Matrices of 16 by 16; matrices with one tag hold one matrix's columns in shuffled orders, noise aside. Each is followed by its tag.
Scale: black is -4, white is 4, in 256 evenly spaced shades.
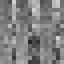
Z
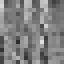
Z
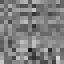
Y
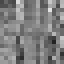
Z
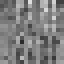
Z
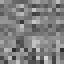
Y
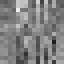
Z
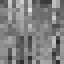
Z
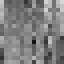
Z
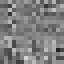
Y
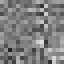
Y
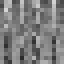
Z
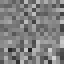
Y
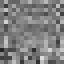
Y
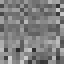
Y
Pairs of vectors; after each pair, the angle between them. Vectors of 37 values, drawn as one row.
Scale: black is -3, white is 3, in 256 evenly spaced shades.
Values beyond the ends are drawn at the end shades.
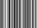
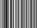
nearly opposite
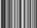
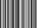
partly opposed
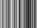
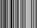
nearly opposite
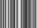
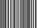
partly aligned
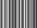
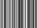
partly aligned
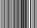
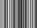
partly aligned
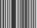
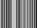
nearly opposite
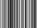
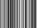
nearly parallel
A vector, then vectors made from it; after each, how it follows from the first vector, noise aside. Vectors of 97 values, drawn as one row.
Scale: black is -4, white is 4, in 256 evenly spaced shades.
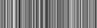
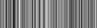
negated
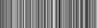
wrapped around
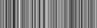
negated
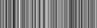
negated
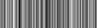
copied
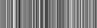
copied
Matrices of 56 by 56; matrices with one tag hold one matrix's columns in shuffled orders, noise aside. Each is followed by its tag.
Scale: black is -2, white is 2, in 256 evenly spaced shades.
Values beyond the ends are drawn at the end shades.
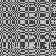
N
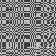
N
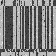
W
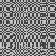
N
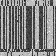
W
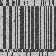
W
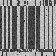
W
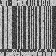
W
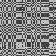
N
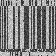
W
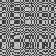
N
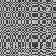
N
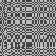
N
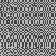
N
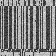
W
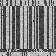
W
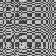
N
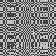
N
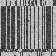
W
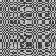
N
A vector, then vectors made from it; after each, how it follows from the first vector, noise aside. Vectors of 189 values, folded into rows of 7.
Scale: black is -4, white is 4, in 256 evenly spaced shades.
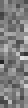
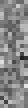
sign-scrambled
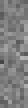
shrunk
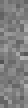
shrunk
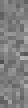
shrunk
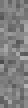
shrunk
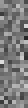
sign-scrambled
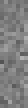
shrunk
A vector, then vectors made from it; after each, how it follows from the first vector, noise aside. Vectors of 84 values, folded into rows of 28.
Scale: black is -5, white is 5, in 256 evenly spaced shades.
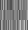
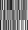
scaled up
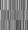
reversed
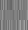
shrunk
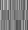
reversed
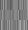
shrunk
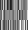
scaled up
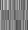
reversed
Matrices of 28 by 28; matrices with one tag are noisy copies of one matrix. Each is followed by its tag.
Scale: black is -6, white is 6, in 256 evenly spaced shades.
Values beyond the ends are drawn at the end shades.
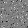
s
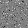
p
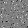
s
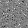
p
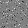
p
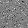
p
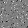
s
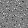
p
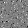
s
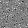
p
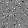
p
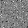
s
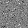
p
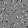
s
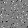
s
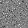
p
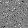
p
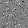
p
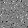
s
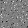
s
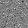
p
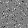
p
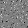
s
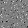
s
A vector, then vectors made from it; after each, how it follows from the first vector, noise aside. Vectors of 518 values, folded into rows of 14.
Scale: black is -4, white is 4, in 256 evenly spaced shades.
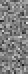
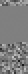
partly zeroed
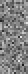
sign-scrambled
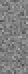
shrunk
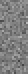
shrunk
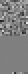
partly zeroed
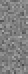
shrunk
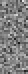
wrapped around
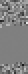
partly zeroed
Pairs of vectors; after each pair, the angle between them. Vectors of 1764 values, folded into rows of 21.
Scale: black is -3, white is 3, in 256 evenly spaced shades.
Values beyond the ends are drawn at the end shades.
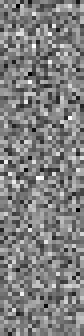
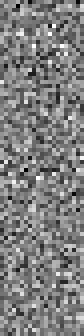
nearly parallel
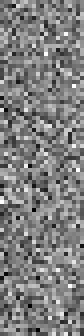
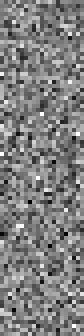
orthogonal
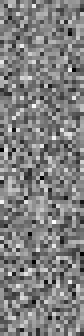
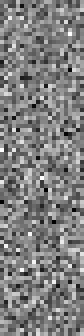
nearly opposite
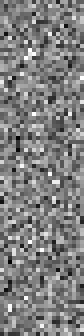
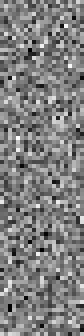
nearly opposite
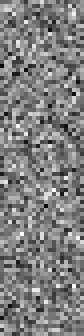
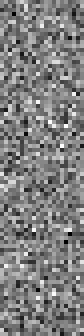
partly opposed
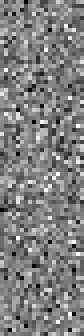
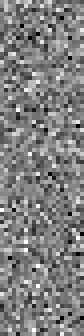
partly opposed
